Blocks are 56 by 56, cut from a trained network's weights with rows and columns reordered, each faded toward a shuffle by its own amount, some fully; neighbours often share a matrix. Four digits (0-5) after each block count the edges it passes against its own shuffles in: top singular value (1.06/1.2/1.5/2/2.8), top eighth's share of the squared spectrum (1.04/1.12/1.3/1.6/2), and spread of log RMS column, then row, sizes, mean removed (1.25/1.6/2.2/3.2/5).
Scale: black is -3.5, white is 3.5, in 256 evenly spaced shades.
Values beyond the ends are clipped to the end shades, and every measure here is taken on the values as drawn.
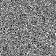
1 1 0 0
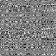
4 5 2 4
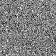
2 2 0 0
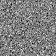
1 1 0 0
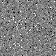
0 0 0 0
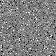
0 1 0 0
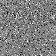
2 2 0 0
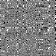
3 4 2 2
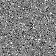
0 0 0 0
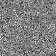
3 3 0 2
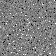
0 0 0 0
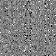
3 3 2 1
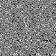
3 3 1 1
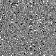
3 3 1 1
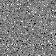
2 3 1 1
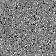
0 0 0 0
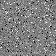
1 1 0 0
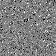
1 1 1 0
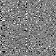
3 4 2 2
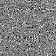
2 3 1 1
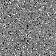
0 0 0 0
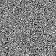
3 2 0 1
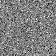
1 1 0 0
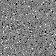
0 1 0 0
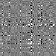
3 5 3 3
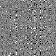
3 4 2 2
